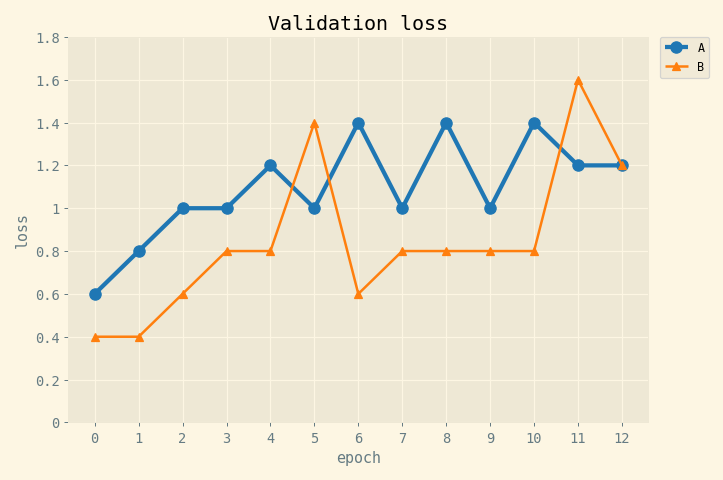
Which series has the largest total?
A
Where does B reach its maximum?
11
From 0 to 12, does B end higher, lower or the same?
higher
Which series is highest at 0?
A
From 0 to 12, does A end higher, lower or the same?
higher
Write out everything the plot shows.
Title: Validation loss
x-axis: epoch, ticks 0 1 2 3 4 5 6 7 8 9 10 11 12
y-axis: loss, ticks 0 0.2 0.4 0.6 0.8 1 1.2 1.4 1.6 1.8
Legend: A, B
Values:
A: 0.6 0.8 1 1 1.2 1 1.4 1 1.4 1 1.4 1.2 1.2
B: 0.4 0.4 0.6 0.8 0.8 1.4 0.6 0.8 0.8 0.8 0.8 1.6 1.2
